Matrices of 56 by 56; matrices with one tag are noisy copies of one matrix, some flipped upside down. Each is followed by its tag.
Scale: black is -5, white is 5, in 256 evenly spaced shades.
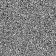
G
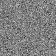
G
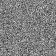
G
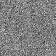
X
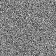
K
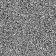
G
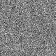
X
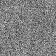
X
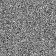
G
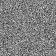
G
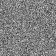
G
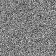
K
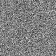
K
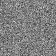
G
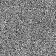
X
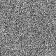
X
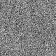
X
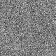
X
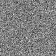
K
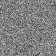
K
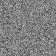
G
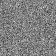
G
